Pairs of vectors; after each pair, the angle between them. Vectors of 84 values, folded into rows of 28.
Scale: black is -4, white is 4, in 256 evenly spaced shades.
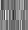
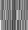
partly aligned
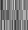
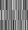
orthogonal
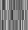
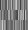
partly opposed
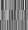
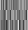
orthogonal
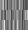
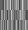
partly opposed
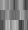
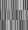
partly aligned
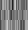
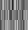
nearly parallel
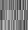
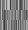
orthogonal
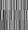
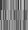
partly aligned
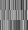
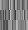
partly opposed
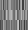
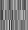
orthogonal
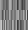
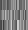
partly opposed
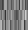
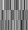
partly opposed
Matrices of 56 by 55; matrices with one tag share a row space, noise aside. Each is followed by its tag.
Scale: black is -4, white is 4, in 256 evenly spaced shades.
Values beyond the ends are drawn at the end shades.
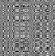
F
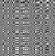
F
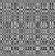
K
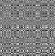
K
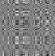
F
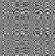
F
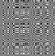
F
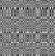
K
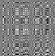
F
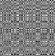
K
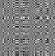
F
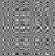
F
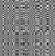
F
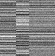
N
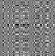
F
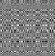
K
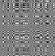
F
